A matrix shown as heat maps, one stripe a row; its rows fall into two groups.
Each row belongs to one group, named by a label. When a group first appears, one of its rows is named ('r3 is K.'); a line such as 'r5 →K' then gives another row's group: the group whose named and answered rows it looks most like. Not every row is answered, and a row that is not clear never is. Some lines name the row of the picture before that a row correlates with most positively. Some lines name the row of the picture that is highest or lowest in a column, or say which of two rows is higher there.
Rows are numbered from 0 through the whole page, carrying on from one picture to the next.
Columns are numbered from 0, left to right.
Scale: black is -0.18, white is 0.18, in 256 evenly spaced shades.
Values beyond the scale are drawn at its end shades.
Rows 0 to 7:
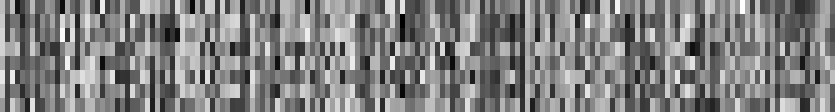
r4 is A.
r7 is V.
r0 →A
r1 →A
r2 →A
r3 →V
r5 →V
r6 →A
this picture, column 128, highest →5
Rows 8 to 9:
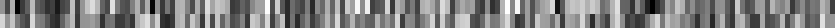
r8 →V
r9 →V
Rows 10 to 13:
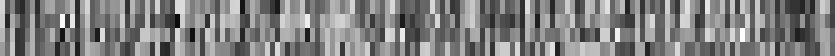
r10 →A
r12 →A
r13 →V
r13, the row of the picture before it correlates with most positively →8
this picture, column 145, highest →13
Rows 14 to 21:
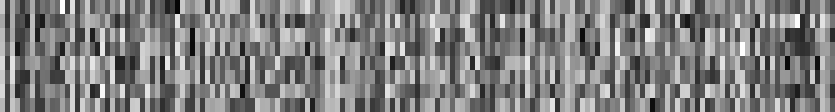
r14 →A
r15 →V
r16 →A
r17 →A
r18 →V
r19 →V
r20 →A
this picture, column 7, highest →18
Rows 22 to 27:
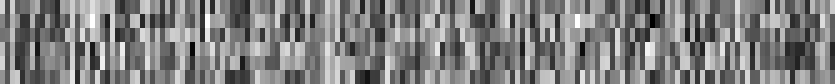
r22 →V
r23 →V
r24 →V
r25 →A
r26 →A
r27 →V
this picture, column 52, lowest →24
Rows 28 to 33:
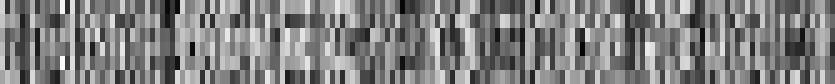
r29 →V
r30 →A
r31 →A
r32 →A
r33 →V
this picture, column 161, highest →30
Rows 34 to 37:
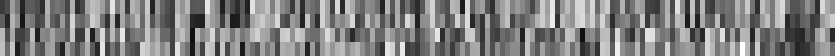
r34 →V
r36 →A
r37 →A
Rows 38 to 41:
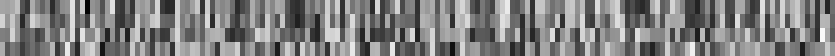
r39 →V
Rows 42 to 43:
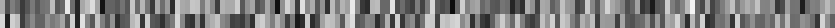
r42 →A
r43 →V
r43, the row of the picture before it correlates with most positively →40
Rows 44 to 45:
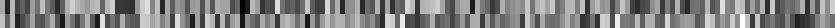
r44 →V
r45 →A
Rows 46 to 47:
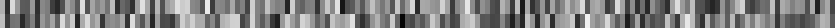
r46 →V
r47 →A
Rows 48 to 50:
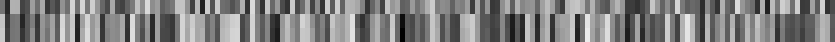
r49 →A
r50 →A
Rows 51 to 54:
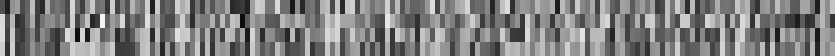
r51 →V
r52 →A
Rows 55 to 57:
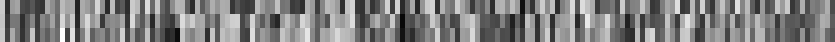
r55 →V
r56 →A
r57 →A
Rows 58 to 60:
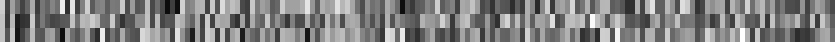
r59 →V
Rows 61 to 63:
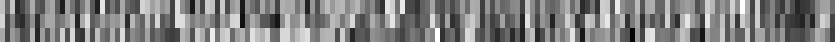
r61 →A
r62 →A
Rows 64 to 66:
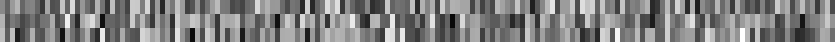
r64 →V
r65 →A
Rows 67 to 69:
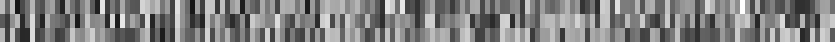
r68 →V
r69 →V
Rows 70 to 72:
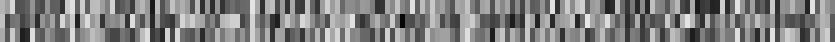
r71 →A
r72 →V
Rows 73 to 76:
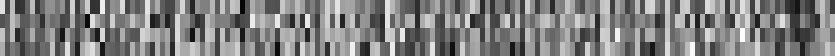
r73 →A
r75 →A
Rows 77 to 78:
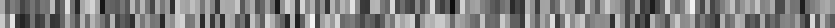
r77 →A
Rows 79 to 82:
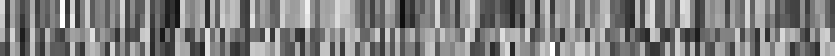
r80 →A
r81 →V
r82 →V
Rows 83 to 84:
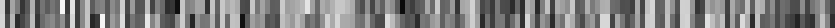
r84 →A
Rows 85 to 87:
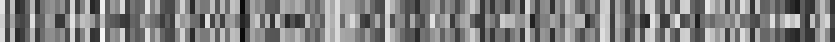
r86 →V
